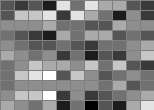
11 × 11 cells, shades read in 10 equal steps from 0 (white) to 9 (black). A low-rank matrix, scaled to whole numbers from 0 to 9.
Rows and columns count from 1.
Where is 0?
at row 8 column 4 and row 10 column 4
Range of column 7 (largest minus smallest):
8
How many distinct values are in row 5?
5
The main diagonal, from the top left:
6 2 4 8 5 5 2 6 3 4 1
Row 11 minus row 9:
-2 0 1 -1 4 1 5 1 5 -3 -4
